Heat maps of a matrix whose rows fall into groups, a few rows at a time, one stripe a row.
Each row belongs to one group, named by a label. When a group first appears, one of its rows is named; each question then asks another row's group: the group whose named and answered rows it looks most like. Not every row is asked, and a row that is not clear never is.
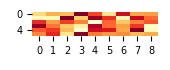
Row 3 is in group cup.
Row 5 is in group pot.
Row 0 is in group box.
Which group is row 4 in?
cup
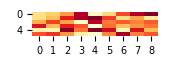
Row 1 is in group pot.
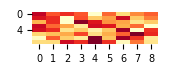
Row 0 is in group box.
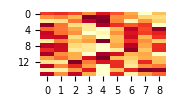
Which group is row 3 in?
cup
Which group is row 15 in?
box
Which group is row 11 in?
pot
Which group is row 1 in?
pot
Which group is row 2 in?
pot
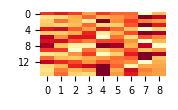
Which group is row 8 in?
cup
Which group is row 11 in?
cup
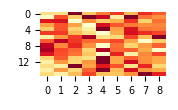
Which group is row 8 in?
box
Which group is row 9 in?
cup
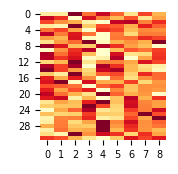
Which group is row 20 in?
cup
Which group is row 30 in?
pot
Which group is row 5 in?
box
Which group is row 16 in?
box
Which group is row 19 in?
box
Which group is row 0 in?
pot
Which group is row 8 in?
cup
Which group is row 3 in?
pot
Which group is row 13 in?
cup
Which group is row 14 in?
cup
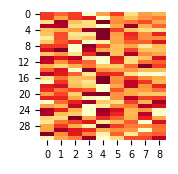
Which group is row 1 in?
box
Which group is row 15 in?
cup
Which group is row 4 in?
pot
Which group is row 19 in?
box
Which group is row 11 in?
box
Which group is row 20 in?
pot
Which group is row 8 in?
pot
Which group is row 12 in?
box
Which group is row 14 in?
pot
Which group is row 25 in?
cup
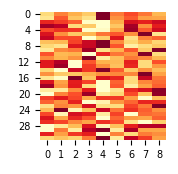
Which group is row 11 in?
box
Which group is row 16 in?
pot
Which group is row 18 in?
box
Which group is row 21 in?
cup
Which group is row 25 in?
box
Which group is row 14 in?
pot
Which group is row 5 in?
cup
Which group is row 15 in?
cup
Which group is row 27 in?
cup
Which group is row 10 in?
cup
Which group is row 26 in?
box
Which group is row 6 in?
box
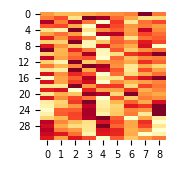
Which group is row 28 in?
cup
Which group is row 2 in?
box
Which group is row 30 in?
cup
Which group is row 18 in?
pot
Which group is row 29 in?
cup
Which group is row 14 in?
pot
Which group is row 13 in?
pot
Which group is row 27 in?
cup
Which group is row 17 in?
box
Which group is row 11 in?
box
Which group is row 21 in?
box
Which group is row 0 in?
cup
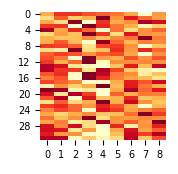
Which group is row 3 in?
pot
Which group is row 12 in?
box
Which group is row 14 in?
cup
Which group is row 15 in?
pot
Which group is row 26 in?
box
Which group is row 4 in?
box
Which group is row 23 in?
cup
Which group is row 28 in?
box
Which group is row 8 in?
cup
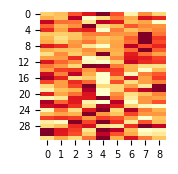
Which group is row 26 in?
cup
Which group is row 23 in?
cup
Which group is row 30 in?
cup
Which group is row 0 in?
pot
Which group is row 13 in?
pot
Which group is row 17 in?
box
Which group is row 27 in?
pot
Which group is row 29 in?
cup
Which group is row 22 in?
box
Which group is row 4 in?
box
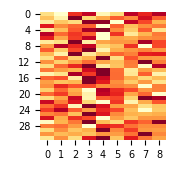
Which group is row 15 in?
pot
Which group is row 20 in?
cup
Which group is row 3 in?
box
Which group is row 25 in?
pot
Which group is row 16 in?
pot
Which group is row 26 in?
box
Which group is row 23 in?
pot
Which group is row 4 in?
pot
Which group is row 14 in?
pot
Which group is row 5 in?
box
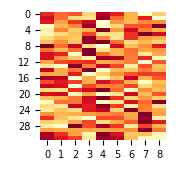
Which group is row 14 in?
box
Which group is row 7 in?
pot
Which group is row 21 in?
pot
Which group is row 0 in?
cup
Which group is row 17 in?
cup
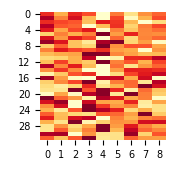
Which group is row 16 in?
cup
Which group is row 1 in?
box
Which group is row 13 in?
box
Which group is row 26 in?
box
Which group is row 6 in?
box
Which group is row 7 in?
cup
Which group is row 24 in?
pot
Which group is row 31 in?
box
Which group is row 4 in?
box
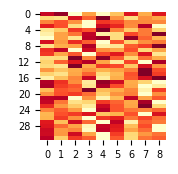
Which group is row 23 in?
cup
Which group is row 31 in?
box
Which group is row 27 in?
box
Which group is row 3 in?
cup
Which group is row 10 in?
cup
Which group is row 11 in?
pot
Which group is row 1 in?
pot
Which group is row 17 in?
cup
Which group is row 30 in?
box
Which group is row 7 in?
box
